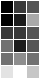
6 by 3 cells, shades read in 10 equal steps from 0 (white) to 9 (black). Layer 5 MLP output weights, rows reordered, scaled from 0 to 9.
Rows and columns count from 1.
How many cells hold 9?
2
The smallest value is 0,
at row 6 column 2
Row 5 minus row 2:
-4 -4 2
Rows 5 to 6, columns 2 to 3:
4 5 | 0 2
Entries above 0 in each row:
3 3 3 3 3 2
